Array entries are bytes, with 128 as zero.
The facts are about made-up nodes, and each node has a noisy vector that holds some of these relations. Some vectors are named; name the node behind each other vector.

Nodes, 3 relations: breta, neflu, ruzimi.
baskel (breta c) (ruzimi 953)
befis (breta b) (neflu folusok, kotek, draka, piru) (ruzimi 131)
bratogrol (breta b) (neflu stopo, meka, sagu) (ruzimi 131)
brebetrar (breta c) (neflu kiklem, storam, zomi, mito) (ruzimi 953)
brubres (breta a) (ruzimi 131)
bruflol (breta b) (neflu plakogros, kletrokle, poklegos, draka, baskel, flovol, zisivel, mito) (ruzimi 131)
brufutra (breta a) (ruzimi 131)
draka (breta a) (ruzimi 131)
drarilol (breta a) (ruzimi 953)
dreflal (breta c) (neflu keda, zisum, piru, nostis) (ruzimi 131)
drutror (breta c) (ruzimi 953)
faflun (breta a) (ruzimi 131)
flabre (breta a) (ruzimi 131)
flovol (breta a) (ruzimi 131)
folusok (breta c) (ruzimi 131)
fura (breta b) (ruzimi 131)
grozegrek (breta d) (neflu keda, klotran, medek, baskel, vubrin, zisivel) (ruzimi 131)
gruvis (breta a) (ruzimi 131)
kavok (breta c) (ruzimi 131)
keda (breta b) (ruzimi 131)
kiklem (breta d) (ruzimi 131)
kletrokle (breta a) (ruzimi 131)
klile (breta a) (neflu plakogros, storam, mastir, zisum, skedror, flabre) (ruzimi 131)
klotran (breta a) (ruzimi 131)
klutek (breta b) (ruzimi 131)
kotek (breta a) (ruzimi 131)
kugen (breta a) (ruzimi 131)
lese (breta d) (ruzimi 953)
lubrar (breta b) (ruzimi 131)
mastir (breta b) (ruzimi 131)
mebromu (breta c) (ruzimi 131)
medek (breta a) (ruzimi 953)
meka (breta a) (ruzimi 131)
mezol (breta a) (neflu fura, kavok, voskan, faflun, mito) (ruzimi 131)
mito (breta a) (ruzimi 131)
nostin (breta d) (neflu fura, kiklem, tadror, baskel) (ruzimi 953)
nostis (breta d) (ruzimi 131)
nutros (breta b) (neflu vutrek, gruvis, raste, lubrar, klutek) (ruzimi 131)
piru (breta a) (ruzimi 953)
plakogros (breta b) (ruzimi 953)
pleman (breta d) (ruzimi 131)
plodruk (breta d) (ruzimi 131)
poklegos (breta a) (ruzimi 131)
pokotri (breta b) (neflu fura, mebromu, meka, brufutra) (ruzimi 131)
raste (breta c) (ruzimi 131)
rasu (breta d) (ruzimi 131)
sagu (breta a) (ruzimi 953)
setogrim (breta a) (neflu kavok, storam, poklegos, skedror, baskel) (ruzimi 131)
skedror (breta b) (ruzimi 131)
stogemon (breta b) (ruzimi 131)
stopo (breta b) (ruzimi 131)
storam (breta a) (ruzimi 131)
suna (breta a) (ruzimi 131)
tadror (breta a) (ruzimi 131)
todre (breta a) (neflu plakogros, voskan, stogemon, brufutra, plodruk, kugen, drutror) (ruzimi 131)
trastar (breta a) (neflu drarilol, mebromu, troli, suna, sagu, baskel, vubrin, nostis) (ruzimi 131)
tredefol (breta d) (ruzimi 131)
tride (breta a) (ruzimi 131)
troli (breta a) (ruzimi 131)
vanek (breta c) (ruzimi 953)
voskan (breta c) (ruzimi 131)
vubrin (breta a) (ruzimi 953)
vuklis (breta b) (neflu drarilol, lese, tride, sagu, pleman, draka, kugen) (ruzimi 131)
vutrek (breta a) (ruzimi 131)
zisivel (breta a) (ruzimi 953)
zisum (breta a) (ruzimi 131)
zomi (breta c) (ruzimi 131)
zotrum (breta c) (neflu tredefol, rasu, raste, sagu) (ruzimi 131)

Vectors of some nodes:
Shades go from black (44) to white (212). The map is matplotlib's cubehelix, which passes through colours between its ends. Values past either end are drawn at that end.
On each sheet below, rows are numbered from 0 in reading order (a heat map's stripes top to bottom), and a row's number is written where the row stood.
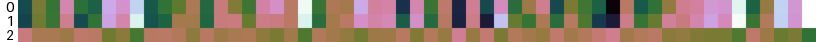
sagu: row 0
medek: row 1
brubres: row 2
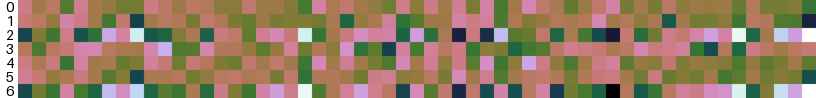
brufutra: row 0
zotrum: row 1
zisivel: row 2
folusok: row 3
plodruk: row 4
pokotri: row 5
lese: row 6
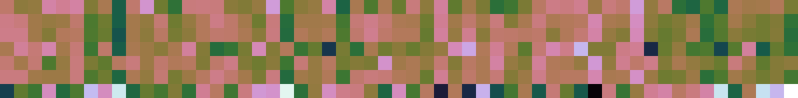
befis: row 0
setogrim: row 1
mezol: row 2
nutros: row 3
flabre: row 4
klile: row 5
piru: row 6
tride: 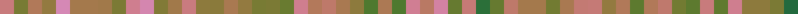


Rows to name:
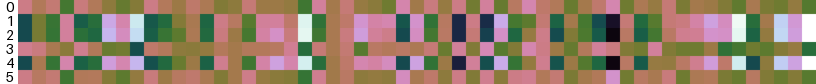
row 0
voskan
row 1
vubrin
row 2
drarilol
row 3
todre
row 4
vanek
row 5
faflun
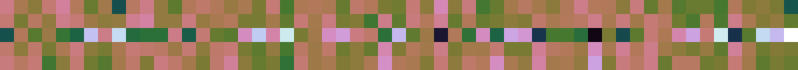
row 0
vuklis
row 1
draka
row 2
drutror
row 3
zisum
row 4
zomi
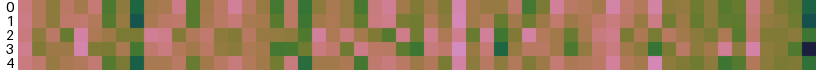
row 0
grozegrek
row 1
trastar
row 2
kugen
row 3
stopo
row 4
bruflol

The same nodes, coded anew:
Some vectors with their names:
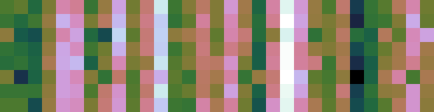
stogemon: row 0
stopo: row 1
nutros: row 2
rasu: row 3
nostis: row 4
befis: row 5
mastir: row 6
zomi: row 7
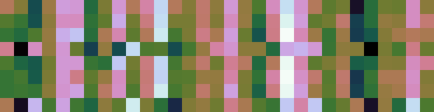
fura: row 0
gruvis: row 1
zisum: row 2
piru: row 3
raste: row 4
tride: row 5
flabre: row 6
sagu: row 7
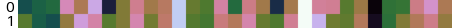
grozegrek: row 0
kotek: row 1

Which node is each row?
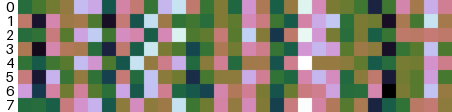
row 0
setogrim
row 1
baskel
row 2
klile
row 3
zisivel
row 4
zotrum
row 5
plakogros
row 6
brebetrar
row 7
keda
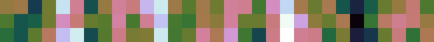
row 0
mezol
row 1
draka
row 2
dreflal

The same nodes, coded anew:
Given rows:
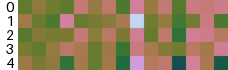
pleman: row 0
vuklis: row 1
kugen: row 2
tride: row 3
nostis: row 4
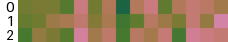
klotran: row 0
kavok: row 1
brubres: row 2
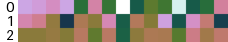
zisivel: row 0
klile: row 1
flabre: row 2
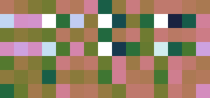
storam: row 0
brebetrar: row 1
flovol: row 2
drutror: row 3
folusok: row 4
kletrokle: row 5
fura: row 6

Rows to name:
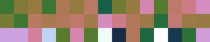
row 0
meka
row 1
mezol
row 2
baskel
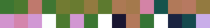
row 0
pokotri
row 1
nostin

